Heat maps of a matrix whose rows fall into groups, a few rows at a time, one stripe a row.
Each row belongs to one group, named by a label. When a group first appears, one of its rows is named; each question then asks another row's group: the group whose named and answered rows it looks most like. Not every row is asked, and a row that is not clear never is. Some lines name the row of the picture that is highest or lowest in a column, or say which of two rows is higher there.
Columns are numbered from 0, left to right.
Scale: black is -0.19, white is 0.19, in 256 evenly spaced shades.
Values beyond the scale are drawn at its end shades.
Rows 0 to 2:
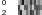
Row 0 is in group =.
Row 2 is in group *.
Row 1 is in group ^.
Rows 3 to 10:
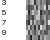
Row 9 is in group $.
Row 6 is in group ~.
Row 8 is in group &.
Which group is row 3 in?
$
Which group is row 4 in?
~
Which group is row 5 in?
$
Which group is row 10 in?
=
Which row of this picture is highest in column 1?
8
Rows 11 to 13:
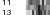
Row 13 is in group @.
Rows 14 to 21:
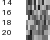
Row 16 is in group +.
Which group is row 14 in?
=
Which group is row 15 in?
&
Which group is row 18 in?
@
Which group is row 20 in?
=
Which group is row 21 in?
+
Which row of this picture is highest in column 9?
14
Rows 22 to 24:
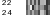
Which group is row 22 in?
&
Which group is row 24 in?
&
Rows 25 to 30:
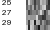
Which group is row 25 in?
&
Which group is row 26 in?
&
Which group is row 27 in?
+
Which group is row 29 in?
$
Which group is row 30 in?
*
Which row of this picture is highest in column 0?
30
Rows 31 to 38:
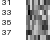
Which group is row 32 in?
*
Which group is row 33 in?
+
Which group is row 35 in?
*
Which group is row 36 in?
*
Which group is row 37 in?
+
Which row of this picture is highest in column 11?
33
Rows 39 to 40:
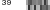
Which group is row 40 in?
$
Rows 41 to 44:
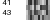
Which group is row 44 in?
=
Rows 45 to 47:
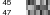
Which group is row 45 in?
~
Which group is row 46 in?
@
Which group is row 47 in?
$
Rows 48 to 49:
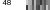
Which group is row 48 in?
@
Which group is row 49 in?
@
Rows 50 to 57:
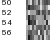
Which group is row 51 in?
+
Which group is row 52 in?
@
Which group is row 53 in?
+
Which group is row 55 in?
@
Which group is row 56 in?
~
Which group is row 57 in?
=
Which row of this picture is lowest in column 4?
54
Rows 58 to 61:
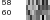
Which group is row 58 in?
*
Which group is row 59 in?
^
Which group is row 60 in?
*
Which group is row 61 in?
=
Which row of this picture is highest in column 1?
59
